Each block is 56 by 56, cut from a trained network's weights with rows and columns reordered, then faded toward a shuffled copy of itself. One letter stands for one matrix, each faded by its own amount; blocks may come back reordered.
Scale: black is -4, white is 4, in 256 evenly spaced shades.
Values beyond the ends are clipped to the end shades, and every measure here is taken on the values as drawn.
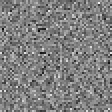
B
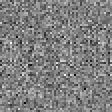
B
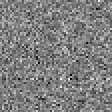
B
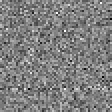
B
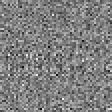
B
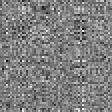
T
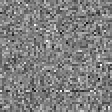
B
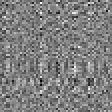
T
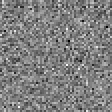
B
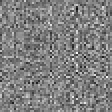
T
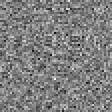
B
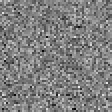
B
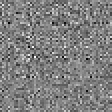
T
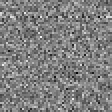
B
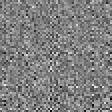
T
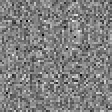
B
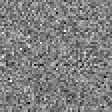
B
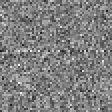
B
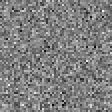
B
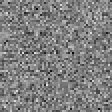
B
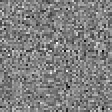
B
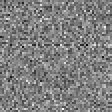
B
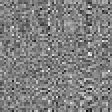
T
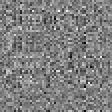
T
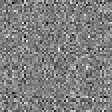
T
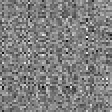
T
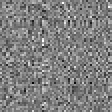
T
